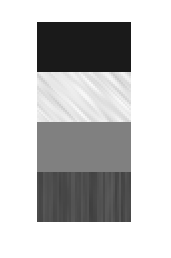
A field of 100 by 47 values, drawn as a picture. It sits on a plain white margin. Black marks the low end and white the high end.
The table splits into 4 rows of 1 panel. Panel 1,1: very low, flat. Panel 2,1: very high, slanting down to the right, faint in contrast. Panel 3,1: middling, flat. Panel 4,1: low, streaked downward, faint in contrast.
